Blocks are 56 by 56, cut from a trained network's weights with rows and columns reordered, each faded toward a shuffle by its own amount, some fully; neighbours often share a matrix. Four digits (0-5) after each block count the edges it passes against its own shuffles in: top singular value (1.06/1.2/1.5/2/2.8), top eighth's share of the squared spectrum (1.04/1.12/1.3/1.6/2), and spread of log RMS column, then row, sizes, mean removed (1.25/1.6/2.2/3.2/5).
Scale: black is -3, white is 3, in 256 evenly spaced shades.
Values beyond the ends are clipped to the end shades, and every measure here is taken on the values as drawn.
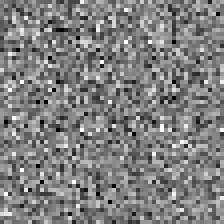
3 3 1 1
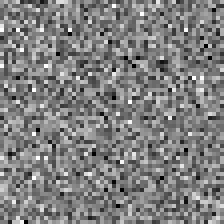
0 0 0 0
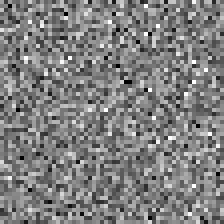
1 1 0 0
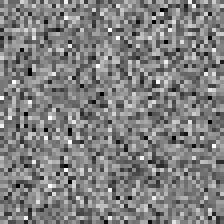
2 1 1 0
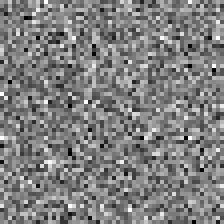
3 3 0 1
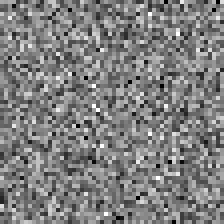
2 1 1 0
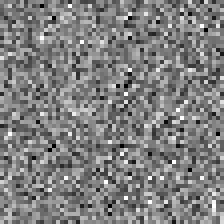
2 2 0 0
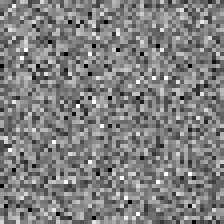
0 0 0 0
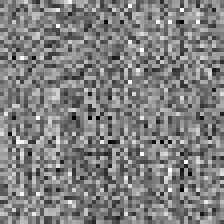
4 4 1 2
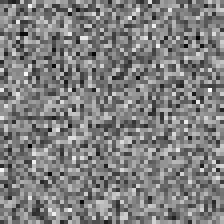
1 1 0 0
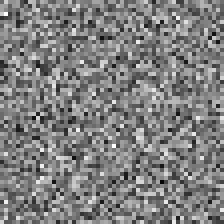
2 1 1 0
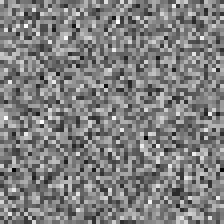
0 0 0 0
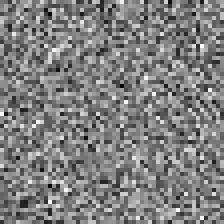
3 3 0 0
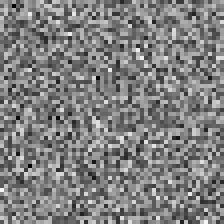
0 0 0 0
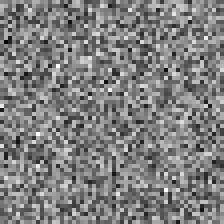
0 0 0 0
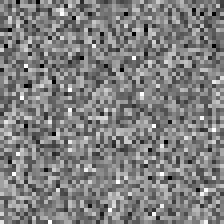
0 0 0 0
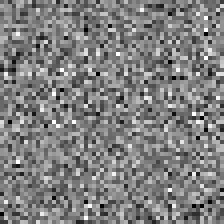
3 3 1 1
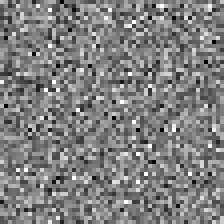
2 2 0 1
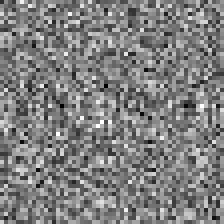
4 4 0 1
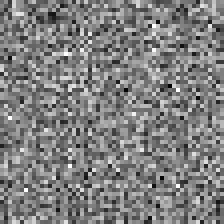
3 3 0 0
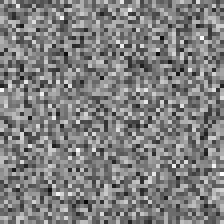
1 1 0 0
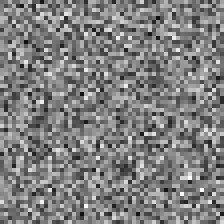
3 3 0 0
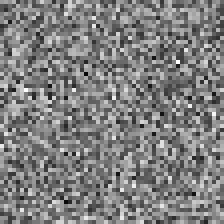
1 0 0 0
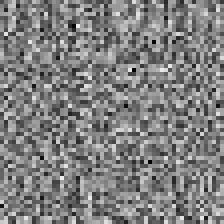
4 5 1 1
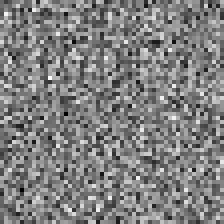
3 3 0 0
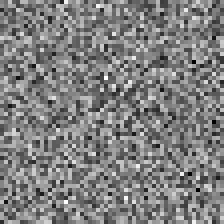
1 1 0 0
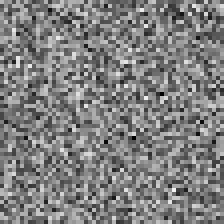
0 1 0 0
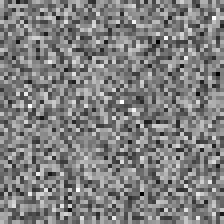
1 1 0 0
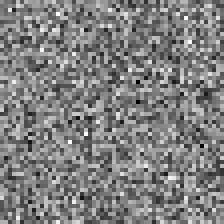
1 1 0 0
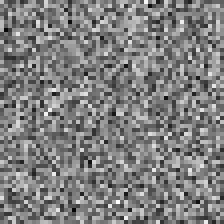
2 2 0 0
